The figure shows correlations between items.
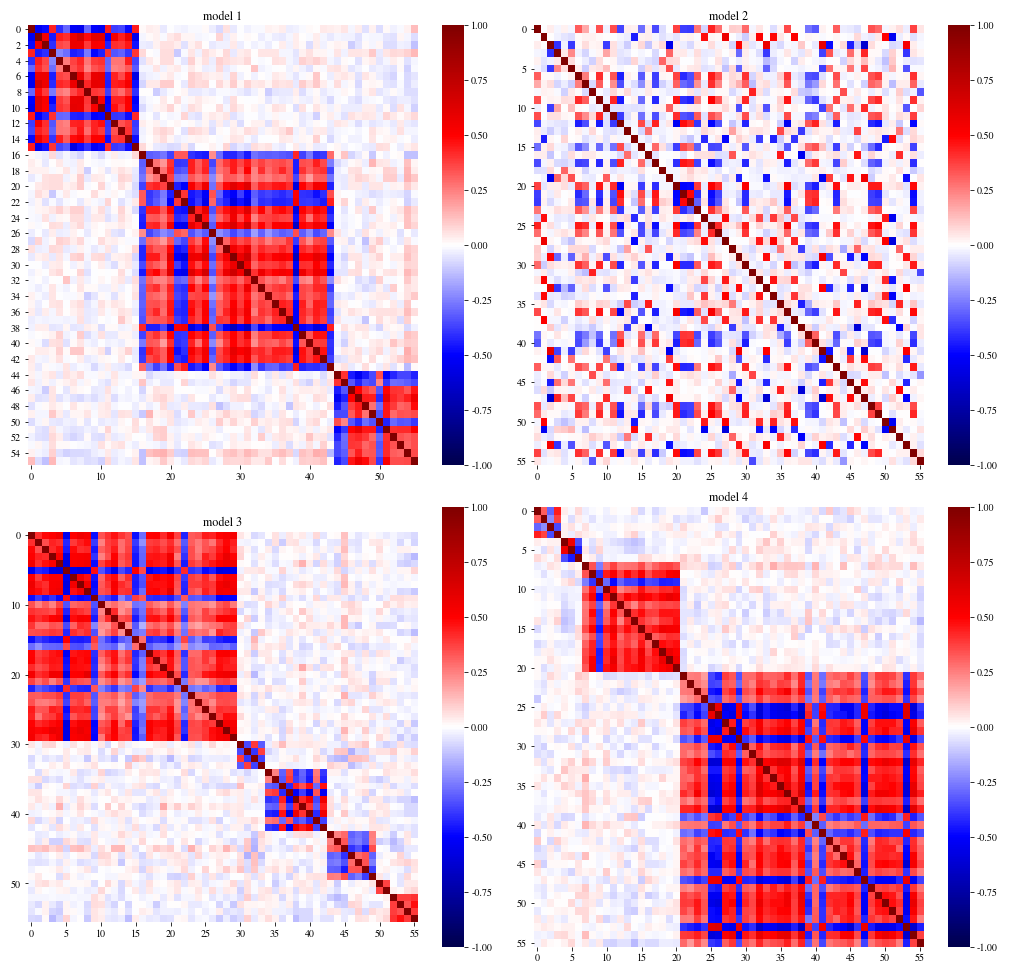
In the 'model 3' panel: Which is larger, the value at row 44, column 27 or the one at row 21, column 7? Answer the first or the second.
the second
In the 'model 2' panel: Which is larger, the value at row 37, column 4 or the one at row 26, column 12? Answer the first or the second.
the first
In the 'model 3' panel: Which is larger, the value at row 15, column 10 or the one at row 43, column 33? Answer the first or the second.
the second
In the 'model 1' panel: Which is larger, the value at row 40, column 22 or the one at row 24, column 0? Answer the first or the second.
the second
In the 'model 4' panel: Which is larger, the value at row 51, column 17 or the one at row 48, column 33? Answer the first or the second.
the second
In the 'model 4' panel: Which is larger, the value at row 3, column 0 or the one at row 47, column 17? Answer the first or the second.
the first
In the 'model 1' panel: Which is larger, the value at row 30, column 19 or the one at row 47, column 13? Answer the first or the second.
the first
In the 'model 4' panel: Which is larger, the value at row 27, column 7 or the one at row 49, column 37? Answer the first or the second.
the second
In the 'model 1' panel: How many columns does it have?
56
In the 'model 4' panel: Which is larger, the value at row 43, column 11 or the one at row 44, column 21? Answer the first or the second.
the second
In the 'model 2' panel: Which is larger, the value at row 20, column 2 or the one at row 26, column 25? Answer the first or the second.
the second
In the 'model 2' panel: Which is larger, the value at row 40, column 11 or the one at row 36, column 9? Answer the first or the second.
the second
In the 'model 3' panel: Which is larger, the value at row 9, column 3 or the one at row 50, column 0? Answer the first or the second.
the second
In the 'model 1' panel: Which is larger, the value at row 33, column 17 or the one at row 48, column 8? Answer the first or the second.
the first
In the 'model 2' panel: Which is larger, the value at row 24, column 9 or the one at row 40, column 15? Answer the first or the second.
the second
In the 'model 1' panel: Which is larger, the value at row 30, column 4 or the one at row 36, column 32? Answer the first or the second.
the second
